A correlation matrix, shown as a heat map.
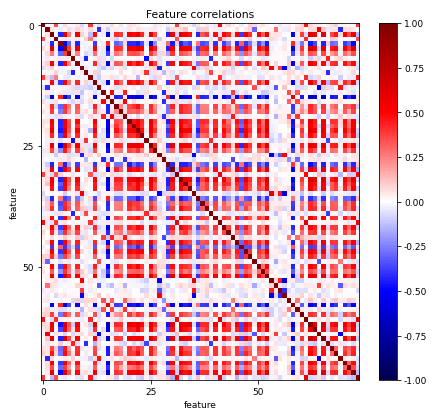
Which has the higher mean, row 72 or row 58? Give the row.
72
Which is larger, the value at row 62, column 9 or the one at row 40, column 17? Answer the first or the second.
the second
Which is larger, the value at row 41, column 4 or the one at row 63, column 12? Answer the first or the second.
the second
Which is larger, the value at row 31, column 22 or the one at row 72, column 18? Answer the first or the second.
the second
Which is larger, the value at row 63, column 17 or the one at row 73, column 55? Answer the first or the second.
the first
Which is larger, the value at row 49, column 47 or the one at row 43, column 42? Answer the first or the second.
the second
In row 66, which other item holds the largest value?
7
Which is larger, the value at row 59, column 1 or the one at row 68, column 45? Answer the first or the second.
the second
